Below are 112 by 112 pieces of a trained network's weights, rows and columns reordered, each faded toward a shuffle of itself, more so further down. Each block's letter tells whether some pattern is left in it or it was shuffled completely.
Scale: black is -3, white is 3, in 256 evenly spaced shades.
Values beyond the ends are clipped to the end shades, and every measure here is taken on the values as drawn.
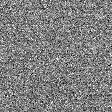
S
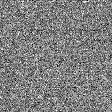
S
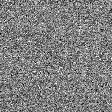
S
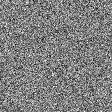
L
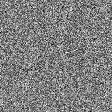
S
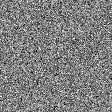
L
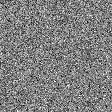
L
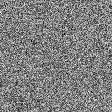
S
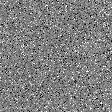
L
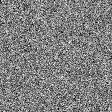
L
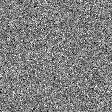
L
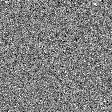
L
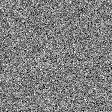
L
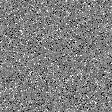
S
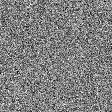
L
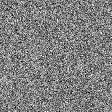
S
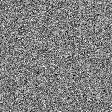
S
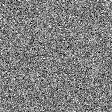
L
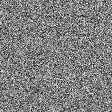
L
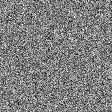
S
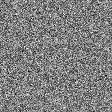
L
